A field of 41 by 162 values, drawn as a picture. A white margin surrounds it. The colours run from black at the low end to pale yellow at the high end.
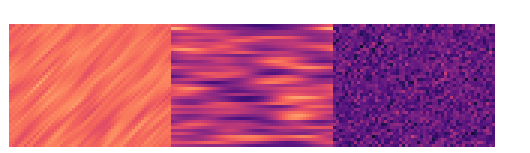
It is made of 1 by 3 panels. Panel 1,1: high, slanting up to the right, faint in contrast. Panel 1,2: middling, streaked across, strong in contrast. Panel 1,3: low, fine-grained.
